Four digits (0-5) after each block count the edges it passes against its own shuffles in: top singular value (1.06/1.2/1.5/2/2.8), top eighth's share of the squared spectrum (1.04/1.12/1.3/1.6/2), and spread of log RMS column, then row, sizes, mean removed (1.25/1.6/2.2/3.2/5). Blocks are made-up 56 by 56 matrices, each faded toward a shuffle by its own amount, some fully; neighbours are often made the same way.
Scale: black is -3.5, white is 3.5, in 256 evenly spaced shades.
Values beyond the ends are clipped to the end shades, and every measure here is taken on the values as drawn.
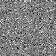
3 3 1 1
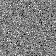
1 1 0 0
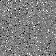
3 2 1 0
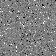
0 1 0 0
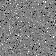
0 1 0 0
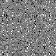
3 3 2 1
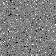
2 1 0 1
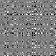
4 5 3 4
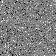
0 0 0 0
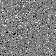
0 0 0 0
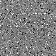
2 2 0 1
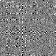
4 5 2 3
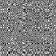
4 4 2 3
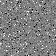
0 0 0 0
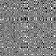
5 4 3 3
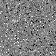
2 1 0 0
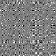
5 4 3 3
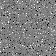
0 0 0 0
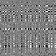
5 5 3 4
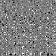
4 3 1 1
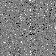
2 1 1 0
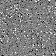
2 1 0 0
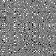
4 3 2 1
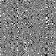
4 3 2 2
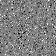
2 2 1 0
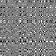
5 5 3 3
